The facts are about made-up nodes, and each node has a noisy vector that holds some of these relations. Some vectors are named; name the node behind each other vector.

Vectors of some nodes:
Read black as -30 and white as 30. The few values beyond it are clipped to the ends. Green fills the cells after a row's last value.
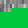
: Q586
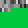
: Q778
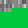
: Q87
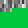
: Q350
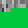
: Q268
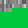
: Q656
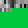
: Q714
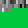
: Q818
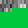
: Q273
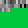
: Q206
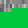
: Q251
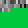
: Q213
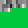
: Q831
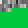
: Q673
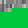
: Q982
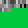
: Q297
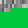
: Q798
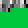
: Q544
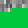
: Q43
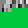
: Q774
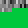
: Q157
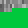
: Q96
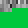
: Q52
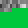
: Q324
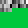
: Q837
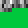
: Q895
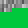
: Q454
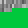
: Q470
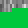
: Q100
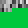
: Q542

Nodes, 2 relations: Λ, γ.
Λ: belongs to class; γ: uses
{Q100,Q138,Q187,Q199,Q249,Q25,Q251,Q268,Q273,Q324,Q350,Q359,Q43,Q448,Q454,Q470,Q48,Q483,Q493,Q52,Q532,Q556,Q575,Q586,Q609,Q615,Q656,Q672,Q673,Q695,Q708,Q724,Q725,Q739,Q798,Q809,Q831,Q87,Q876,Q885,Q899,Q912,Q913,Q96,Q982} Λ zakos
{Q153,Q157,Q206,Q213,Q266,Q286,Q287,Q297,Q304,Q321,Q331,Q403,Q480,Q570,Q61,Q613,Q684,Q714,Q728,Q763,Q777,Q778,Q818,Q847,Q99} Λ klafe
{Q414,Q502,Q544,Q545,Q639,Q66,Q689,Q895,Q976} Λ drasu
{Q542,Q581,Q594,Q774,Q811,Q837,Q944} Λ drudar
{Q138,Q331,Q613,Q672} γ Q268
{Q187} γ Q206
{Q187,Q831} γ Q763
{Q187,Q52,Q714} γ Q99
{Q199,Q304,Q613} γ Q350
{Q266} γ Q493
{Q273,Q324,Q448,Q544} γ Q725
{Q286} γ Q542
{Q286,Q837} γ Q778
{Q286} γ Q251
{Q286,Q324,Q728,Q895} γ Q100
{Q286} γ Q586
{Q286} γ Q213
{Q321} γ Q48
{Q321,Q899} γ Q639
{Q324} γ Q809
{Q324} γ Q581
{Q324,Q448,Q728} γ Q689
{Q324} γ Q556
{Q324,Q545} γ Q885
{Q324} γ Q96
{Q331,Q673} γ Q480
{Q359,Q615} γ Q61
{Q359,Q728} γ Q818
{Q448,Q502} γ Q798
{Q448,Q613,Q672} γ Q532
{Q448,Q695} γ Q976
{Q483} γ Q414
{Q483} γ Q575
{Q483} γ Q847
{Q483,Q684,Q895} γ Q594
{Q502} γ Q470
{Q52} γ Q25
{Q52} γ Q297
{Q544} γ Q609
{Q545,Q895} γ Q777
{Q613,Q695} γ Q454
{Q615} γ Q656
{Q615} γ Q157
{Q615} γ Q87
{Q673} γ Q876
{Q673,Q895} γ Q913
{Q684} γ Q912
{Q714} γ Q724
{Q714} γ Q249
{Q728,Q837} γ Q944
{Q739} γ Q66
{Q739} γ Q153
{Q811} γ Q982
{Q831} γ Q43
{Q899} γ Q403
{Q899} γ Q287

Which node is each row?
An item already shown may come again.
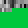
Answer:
Q714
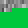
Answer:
Q532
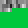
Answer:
Q831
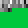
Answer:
Q689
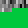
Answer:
Q61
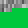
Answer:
Q454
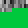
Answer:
Q266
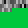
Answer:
Q777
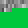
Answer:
Q532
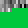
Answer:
Q763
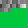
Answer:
Q324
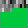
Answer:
Q61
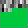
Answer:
Q594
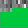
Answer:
Q615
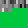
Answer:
Q818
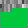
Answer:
Q885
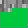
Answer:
Q913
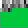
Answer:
Q502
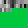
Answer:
Q714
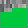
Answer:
Q609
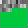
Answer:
Q673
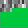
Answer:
Q350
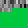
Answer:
Q847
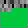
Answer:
Q684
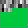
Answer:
Q594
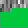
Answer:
Q899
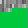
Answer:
Q876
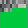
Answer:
Q725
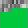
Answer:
Q695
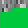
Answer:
Q672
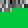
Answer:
Q304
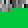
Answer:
Q613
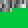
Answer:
Q199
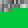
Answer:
Q695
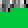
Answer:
Q544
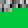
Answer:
Q811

